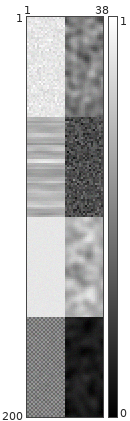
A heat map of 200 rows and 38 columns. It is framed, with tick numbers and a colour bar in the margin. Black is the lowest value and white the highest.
The table splits into 4 rows of 2 panels. Panel 1,1: very high, fine-grained, faint in contrast. Panel 1,2: middling, blotchy. Panel 2,1: high, streaked across. Panel 2,2: low, fine-grained. Panel 3,1: very high, flat. Panel 3,2: high, blotchy. Panel 4,1: middling, checkered. Panel 4,2: very low, blotchy, faint in contrast.
